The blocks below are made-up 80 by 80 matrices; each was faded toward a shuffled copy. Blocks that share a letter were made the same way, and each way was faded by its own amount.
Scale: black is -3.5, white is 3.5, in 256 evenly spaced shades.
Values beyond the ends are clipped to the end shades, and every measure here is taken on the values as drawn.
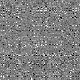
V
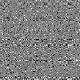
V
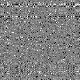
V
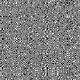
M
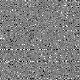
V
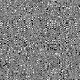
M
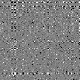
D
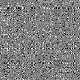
V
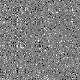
M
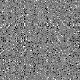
M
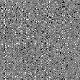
M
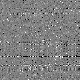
V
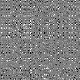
D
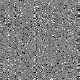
M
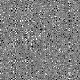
M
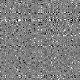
D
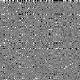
D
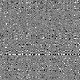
V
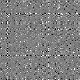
D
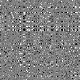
D
